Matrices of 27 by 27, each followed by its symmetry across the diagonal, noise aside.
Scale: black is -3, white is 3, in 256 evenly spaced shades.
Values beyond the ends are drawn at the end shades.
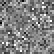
symmetric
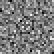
symmetric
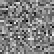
neither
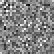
symmetric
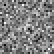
symmetric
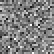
neither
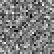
symmetric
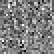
neither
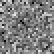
symmetric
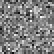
neither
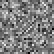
symmetric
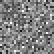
symmetric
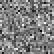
neither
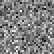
neither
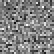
neither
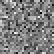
neither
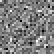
symmetric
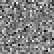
neither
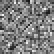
symmetric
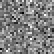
neither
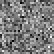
neither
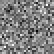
symmetric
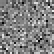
symmetric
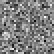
neither
